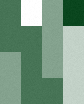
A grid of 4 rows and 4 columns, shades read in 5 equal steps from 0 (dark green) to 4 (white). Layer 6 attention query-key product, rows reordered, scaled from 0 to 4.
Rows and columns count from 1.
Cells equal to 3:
3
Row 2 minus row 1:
0 -3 0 3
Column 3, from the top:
2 2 2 1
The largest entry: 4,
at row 1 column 2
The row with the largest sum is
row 3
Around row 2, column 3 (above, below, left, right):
2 2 1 3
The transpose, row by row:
1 1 2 2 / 4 1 1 1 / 2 2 2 1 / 0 3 3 3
